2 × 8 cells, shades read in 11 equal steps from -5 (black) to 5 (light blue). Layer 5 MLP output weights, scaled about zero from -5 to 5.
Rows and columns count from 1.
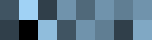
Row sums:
9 0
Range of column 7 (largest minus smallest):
3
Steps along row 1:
up down up down up down up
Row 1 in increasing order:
-2 -1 0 1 2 2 2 5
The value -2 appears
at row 1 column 3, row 2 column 1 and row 2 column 7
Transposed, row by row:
-1 -2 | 5 -5 | -2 4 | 2 -1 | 0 2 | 2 1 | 1 -2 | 2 3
